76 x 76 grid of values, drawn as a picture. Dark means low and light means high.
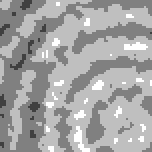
Mirror symmetry: none. Seam: vertical, 30% of the way across, the right part higher. Grain: blotchy. Rings: centred on the bottom right.
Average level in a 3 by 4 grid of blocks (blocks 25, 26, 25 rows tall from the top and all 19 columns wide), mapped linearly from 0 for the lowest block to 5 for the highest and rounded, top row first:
0333 / 1343 / 0345
